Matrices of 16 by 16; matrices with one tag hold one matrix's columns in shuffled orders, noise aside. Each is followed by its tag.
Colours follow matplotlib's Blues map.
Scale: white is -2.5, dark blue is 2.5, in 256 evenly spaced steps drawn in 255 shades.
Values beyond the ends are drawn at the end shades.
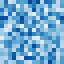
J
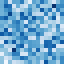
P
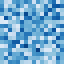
P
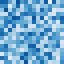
J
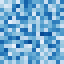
P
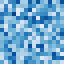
J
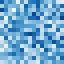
P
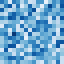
P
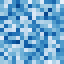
P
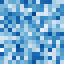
J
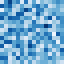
P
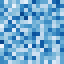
P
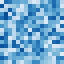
P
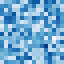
J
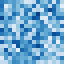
P
